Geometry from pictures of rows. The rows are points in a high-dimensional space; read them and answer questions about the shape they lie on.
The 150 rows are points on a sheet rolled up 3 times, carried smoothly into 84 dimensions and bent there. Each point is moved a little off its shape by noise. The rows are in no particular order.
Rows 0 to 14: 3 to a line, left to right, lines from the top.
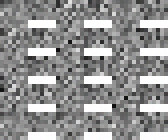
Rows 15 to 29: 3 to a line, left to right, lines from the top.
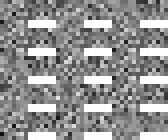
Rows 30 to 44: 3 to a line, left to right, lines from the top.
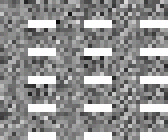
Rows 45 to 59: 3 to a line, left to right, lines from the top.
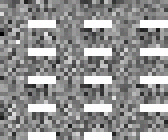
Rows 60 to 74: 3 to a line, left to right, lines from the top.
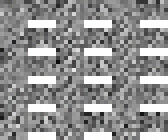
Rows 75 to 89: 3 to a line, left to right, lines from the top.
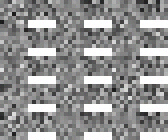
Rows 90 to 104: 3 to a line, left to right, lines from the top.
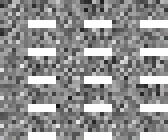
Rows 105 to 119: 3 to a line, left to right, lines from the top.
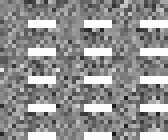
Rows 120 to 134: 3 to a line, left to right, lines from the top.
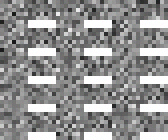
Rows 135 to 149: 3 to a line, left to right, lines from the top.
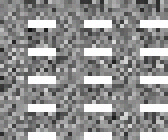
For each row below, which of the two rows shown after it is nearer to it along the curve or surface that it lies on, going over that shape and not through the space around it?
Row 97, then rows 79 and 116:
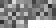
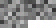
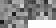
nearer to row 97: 116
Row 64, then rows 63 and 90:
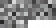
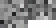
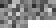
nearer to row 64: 63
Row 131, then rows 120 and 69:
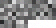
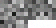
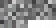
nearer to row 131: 120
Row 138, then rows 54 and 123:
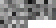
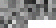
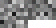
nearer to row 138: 54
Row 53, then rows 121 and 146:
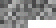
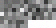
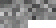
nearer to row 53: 146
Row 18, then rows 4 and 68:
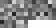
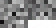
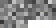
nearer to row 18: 4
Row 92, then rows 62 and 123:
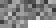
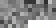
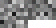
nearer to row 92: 62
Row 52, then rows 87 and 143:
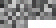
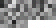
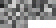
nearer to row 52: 143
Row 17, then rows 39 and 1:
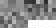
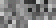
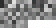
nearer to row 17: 39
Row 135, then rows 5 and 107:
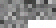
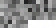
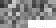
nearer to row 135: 107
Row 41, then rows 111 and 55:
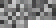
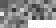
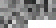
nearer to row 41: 55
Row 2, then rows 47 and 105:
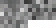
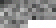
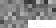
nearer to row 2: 47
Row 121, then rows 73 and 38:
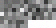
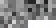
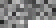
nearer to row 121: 73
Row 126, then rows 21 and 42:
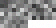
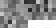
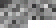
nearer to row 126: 42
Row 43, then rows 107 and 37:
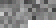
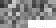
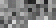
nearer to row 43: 107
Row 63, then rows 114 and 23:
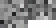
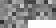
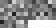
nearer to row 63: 23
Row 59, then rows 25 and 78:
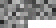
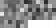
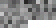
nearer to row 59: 78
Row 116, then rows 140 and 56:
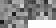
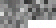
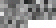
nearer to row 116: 56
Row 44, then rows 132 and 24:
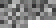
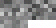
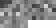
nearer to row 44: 24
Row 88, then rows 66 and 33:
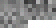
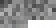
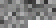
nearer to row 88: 33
